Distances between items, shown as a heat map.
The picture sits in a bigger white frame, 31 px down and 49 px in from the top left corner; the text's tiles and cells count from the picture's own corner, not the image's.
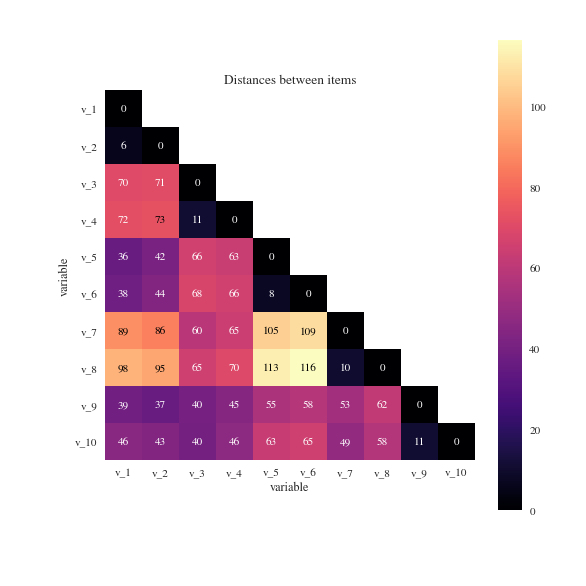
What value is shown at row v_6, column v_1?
38
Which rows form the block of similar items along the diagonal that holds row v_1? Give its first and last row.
v_1 to v_2
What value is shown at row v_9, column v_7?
53
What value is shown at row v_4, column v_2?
73
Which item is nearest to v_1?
v_2
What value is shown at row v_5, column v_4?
63
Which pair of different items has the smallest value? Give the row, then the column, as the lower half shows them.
v_2, v_1
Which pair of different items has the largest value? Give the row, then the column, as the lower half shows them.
v_8, v_6
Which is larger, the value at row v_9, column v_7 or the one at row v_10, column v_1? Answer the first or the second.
the first
